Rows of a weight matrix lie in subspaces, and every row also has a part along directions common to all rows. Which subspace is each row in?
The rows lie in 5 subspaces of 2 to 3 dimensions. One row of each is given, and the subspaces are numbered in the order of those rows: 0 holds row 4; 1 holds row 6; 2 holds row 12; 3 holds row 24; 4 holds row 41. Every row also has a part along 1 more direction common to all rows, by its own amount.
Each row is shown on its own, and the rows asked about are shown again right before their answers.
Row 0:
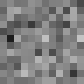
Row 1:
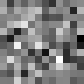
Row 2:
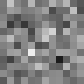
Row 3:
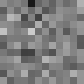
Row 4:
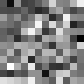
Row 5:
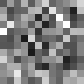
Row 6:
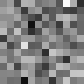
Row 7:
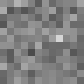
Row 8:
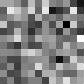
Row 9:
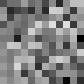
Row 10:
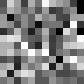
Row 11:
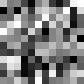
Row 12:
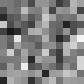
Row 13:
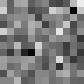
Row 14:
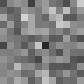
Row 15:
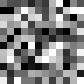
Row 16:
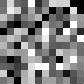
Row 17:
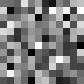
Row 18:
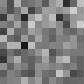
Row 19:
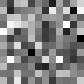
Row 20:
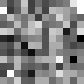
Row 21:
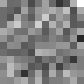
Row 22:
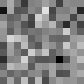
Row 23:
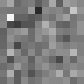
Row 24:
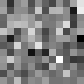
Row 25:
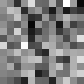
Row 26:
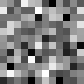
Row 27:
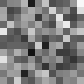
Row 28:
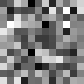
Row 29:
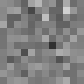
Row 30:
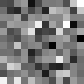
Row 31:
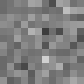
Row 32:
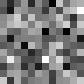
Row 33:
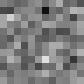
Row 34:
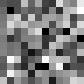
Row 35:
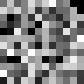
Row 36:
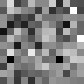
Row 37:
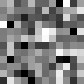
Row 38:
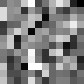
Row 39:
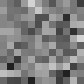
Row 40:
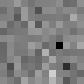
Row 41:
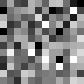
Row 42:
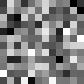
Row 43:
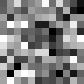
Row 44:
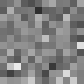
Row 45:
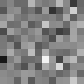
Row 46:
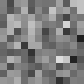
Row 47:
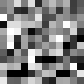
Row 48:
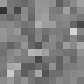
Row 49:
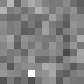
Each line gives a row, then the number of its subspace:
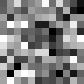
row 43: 3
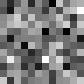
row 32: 4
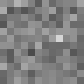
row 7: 4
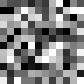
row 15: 4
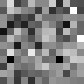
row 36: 3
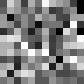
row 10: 3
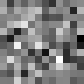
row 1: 3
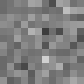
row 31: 4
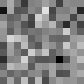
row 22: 2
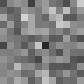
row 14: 1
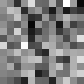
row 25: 1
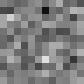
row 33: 4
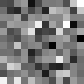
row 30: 0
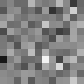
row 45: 4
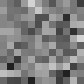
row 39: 0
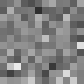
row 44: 0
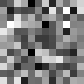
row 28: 3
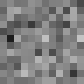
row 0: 2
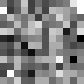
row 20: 3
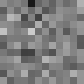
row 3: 2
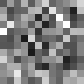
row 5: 1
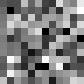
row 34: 4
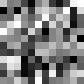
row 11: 2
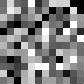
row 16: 2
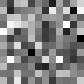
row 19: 3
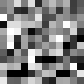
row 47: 2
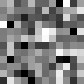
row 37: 3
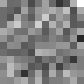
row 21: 2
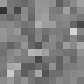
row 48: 2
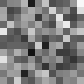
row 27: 1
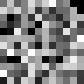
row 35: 2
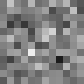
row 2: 3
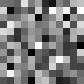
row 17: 0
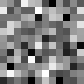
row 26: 0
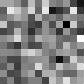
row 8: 0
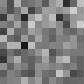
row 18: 1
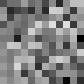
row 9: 0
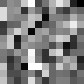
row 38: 2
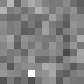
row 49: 0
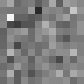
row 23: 3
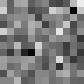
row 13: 4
